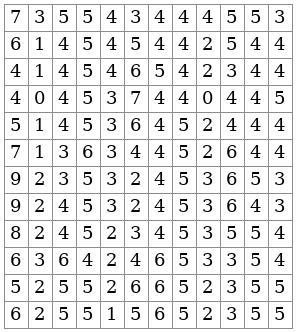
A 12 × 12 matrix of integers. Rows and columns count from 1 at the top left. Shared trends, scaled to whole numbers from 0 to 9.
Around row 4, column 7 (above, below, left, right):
5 4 7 4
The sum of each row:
52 48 46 44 47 49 50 50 50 51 51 50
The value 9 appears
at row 7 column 1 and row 8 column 1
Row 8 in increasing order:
2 2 3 3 3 4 4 4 5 5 6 9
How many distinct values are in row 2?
5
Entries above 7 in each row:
0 0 0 0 0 0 1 1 1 0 0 0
